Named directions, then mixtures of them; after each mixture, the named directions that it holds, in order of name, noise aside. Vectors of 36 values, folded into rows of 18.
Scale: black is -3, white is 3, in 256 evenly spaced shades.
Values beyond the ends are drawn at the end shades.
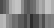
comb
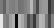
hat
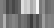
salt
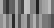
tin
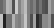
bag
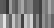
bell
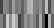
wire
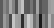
bell, hat, tin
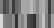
hat, salt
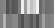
salt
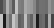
bag, wire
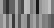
tin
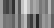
bag, salt, tin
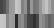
comb, hat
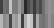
bell, salt, tin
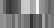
salt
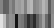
comb, hat, salt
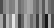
bag, wire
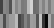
wire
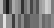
bag, comb, tin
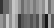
comb, wire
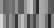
hat, tin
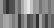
salt, tin, wire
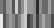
bag, hat, tin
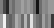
bell, tin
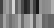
bag, bell, salt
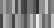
bag, salt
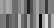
tin, wire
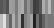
bell, comb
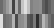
bag, hat, salt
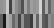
bell, wire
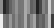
bag, bell, tin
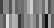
wire
